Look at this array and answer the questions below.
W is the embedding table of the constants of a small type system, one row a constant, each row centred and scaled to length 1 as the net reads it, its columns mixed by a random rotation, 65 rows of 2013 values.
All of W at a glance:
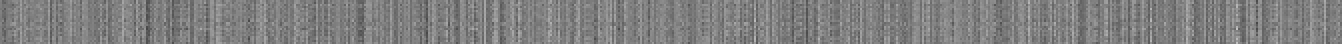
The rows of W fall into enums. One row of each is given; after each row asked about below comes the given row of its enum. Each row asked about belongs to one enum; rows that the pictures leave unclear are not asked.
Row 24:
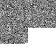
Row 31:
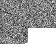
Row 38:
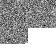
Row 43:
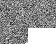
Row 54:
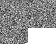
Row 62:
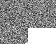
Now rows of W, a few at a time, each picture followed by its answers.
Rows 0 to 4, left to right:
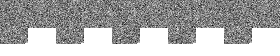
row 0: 62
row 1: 38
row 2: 43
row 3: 24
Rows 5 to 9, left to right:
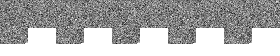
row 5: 62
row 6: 54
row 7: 43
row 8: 54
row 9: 31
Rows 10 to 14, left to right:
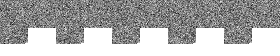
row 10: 43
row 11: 24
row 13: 31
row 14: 62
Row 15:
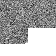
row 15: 43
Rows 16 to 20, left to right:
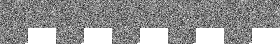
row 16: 38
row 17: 62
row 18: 62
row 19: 54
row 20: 38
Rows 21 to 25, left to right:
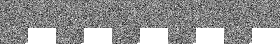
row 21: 62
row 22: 54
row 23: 43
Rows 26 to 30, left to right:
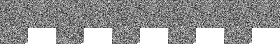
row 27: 31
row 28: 62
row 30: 62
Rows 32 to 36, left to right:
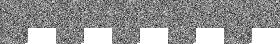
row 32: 31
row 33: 38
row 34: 38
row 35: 62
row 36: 31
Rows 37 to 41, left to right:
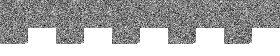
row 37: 38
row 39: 62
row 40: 31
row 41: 43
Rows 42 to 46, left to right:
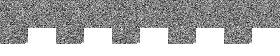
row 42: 43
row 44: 24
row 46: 62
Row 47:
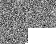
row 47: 38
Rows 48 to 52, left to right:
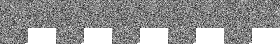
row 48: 54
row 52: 38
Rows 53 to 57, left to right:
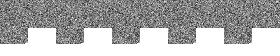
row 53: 62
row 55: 31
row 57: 31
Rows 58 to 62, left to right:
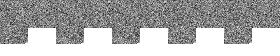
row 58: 43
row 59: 31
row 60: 31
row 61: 62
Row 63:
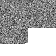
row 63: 54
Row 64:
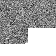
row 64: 43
